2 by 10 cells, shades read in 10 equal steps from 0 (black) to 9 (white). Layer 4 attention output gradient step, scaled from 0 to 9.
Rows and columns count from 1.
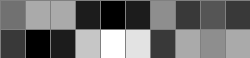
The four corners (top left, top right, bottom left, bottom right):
4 2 2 6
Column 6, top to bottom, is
1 8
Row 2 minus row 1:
-2 -6 -5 6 9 7 -3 4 2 4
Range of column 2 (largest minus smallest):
6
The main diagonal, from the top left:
4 0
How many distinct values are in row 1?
7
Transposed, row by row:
4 2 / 6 0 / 6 1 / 1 7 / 0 9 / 1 8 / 5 2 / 2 6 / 3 5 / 2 6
